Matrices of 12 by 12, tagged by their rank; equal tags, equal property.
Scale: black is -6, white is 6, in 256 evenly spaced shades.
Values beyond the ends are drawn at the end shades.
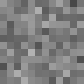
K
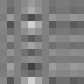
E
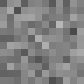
K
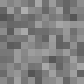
K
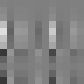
E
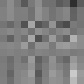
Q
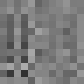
Q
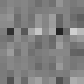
Q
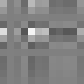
E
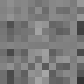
Q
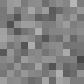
K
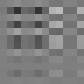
E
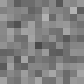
K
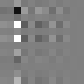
E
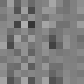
Q
